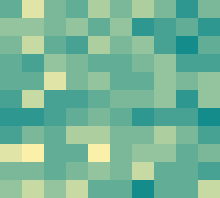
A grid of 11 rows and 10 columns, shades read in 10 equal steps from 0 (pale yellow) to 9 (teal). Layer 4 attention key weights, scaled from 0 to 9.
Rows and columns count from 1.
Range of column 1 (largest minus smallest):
7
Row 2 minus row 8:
-3 -1 -1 1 3 -1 3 4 1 1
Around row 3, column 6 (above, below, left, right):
4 6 3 4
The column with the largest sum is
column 9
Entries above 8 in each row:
0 0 1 0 0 0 1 0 0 0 1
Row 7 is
8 8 7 6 5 6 8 7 7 9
